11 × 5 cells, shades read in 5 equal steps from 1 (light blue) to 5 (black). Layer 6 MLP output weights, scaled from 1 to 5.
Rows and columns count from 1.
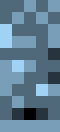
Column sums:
25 27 31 30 30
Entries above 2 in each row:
3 3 3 1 5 2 3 2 4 5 0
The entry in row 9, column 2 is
2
